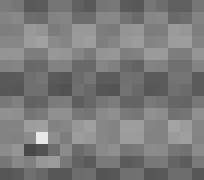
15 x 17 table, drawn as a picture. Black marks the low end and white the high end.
Stripes: horizontal, repeating 2 times. Roughest part: bottom left. Odd patch: rougher, in the bottom left. Slope: none. Odd rows or columns: none.
